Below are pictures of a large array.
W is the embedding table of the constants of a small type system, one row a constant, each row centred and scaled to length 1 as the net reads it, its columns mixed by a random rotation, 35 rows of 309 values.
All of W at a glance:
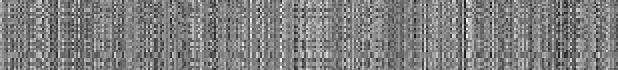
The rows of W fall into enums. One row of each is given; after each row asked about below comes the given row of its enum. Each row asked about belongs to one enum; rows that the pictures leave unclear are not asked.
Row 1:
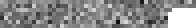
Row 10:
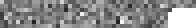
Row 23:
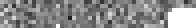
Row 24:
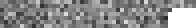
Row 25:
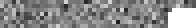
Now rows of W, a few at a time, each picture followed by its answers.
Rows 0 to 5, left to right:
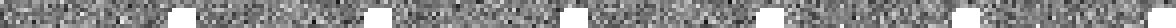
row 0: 10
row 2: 25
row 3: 1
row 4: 23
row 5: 23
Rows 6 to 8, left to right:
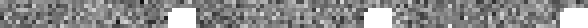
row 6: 1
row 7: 24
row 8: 23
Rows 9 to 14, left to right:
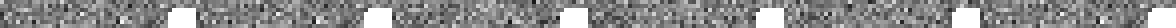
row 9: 10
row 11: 1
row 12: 24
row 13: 25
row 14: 10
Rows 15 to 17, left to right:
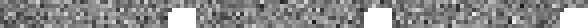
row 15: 24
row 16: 25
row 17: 10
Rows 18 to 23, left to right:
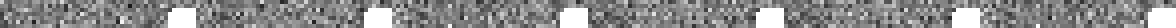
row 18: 10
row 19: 25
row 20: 23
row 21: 24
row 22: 24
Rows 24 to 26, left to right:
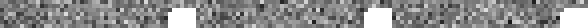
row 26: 1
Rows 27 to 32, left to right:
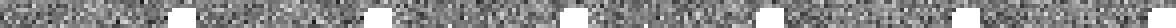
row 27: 1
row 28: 1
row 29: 23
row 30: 23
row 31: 24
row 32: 24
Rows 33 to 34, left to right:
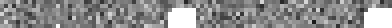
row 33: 23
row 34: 25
